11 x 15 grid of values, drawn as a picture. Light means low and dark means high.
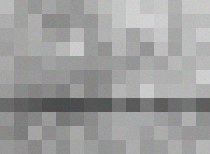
There is an overall slope up to the bottom left. The grain runs across in streaks. The ninth with the highest average is the bottom left. Row 8 differs from the rows beside it.
